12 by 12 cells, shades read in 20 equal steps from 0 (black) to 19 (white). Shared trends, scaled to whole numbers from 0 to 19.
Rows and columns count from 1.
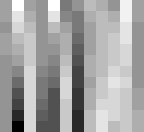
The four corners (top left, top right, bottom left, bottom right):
12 12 11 13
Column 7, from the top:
11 9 9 8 7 6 5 5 4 4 3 3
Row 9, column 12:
12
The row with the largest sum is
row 1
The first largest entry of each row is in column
2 11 11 11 11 11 3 10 3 3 9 9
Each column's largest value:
12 19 16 11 19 16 11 14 17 17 18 13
